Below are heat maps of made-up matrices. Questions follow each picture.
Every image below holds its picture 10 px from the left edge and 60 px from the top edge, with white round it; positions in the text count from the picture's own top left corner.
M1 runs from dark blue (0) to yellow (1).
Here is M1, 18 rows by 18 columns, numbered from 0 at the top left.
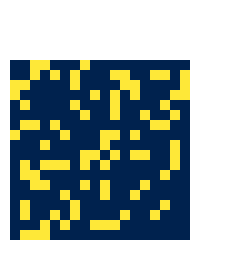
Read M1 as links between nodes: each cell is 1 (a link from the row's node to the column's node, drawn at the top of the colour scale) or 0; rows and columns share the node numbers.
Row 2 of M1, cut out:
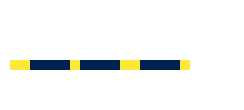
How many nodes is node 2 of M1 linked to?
6
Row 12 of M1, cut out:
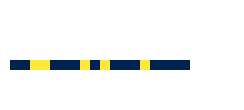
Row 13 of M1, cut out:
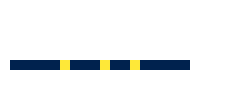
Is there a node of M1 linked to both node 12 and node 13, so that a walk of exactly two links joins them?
yes
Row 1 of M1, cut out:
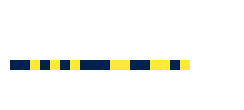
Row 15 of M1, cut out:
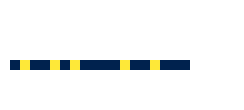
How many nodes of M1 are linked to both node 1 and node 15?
4
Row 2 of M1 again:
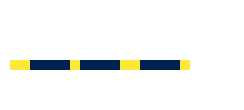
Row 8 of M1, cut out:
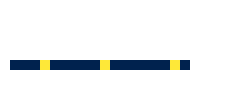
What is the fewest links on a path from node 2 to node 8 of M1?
3
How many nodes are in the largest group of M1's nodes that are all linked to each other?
4
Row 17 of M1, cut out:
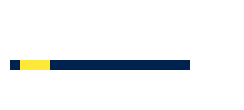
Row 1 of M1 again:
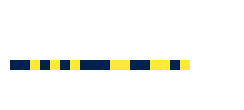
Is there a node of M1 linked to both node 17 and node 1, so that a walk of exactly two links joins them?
yes
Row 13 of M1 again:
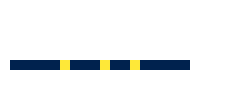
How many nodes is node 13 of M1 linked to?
3
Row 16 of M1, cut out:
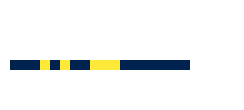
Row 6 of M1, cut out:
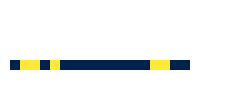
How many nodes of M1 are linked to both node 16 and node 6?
0
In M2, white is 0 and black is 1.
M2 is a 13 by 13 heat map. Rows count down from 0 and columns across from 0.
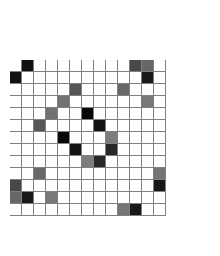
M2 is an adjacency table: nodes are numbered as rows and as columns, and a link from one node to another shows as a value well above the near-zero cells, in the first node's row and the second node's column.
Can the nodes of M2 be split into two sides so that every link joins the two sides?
no
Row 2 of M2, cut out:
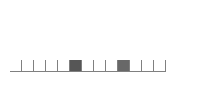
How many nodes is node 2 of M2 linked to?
2
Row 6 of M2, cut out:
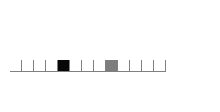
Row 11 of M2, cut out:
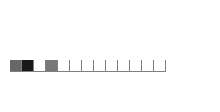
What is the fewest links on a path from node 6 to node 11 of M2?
3
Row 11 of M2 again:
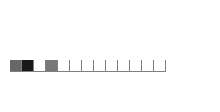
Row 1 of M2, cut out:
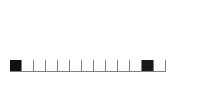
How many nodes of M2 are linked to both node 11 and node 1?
1
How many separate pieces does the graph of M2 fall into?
1
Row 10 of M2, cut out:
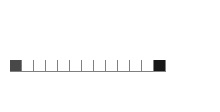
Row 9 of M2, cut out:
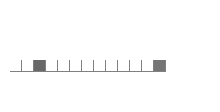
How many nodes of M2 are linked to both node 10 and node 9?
1
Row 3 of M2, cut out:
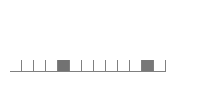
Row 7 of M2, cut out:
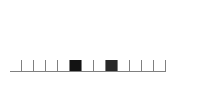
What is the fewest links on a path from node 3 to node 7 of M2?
4
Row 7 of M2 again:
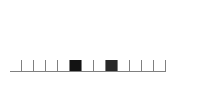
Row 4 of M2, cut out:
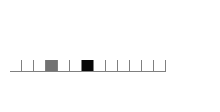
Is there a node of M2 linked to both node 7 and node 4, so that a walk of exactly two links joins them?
no
